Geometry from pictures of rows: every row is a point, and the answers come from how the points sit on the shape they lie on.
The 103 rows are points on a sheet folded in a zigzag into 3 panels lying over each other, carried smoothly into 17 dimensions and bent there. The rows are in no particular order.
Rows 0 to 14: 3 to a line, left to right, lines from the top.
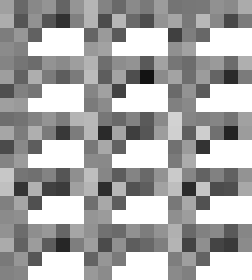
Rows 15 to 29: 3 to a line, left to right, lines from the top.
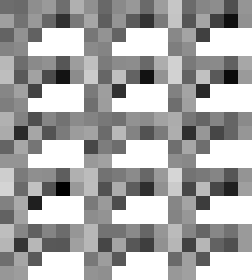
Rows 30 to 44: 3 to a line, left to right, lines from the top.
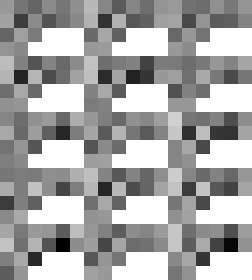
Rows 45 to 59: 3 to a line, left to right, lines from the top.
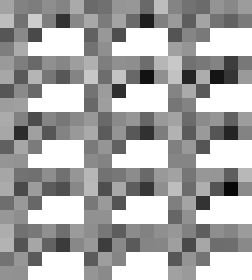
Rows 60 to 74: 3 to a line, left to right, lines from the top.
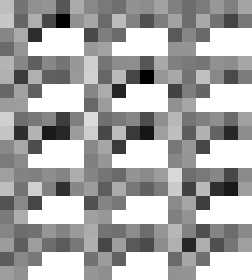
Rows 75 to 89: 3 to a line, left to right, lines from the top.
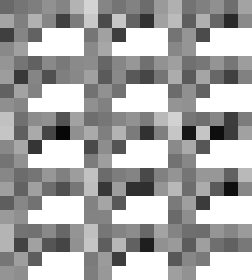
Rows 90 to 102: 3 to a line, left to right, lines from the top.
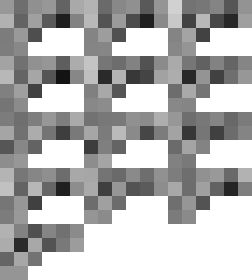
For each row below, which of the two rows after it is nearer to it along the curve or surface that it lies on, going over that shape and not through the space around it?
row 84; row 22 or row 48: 22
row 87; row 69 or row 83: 83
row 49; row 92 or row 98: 92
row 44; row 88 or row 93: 93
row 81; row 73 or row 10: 73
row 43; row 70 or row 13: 70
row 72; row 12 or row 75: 75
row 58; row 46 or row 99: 99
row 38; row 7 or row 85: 7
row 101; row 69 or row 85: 85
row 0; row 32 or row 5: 5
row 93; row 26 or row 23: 26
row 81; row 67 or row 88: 67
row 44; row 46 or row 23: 46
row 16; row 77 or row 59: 77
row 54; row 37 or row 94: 94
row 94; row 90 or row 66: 66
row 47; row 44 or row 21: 21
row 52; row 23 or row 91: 91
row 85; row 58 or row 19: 19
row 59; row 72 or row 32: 72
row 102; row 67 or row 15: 67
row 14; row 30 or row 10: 30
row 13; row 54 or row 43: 54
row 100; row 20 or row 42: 20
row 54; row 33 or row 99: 99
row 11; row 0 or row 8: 8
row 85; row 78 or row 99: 99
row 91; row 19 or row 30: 19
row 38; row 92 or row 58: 92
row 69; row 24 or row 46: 24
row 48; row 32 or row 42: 32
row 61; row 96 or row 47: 47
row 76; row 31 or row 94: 31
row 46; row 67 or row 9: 67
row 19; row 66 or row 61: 66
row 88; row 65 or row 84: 84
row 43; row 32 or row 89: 89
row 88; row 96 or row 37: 96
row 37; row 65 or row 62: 65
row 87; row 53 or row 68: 68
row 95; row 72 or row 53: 72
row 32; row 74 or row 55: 55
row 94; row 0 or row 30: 30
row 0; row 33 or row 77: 77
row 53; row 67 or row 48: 67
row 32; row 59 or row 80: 80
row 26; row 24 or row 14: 24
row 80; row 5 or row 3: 3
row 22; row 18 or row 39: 39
